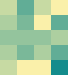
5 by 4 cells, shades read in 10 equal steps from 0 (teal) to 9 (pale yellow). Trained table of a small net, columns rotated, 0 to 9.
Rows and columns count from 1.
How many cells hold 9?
4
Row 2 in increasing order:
3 4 6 9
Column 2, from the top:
3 4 5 4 9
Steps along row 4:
down up down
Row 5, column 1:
7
